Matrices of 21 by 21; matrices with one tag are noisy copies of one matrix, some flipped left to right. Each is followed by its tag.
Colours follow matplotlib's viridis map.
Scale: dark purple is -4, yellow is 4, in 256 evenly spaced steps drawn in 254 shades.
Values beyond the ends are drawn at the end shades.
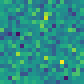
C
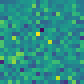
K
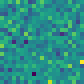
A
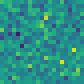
C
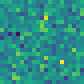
C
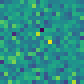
K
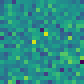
K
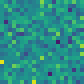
A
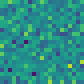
A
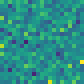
A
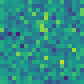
C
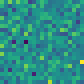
A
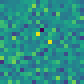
K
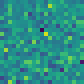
K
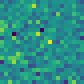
K
